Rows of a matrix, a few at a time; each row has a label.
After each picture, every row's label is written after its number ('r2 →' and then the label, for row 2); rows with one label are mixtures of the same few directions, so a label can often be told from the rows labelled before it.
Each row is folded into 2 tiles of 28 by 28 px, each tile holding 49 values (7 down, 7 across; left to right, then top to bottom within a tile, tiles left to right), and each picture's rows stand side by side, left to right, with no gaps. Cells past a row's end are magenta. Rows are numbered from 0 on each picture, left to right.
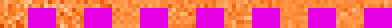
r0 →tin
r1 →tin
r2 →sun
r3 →sun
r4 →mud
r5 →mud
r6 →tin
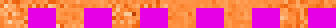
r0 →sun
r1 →tin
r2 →sun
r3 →sun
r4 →mud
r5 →sun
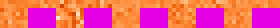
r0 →mud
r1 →sun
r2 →tin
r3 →sun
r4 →mud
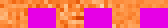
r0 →sun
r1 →mud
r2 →tin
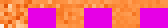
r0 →tin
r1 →sun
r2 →sun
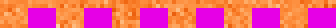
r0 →tin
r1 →tin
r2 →mud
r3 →tin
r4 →tin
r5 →tin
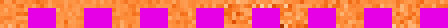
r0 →mud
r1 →mud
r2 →mud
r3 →sun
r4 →sun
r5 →tin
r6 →mud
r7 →tin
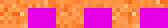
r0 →sun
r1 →tin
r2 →sun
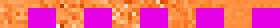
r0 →mud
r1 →tin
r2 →sun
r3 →sun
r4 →sun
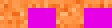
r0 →sun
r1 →tin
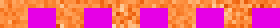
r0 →mud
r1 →tin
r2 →tin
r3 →tin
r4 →sun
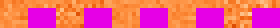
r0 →mud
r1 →sun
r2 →sun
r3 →mud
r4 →mud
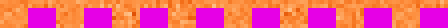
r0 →tin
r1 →tin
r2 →sun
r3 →mud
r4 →tin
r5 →tin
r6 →sun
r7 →tin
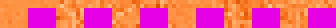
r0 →mud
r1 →sun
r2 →tin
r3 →tin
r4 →mud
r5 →sun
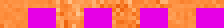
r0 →tin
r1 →mud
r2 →sun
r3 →sun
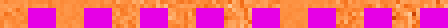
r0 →tin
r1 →tin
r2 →tin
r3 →sun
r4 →sun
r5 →tin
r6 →mud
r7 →sun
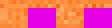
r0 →sun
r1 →sun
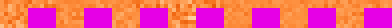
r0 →tin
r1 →mud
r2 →tin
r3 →mud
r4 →sun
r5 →tin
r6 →mud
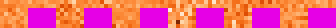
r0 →tin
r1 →sun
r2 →tin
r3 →mud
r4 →mud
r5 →mud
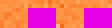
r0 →tin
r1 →tin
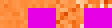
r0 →sun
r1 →tin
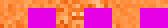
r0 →tin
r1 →mud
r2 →tin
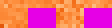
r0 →tin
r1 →sun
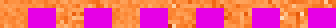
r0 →tin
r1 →mud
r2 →sun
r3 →tin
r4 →sun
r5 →sun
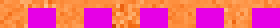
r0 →tin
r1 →tin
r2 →tin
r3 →sun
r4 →mud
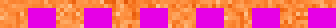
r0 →sun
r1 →sun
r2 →mud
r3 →tin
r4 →sun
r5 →mud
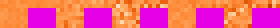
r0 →sun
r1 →mud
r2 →sun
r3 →tin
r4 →tin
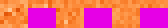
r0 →tin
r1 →mud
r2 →sun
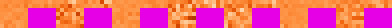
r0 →tin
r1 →sun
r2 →mud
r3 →mud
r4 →tin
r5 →tin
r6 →mud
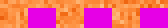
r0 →sun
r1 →tin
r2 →sun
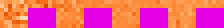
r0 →mud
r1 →sun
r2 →sun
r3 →mud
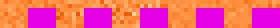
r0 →tin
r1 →sun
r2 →sun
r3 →tin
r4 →tin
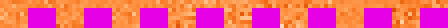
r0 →sun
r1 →tin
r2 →sun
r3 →mud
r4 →mud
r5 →tin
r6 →tin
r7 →mud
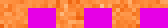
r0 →tin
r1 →mud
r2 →sun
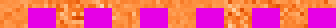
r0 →tin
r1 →mud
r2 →sun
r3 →mud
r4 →tin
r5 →sun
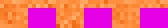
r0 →sun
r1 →tin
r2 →sun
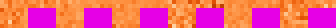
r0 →mud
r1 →mud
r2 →tin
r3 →tin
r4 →tin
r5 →mud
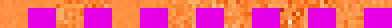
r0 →mud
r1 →sun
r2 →tin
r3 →tin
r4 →mud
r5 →mud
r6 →mud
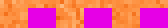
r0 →mud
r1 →sun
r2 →sun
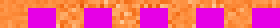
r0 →mud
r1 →tin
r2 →sun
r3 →tin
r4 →tin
